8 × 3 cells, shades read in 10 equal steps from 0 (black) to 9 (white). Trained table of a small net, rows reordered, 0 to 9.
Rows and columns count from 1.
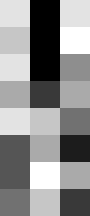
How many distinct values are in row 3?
3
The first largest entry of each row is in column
1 3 1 1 1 2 2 2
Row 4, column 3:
6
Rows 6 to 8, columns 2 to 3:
6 1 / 9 6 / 7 2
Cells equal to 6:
4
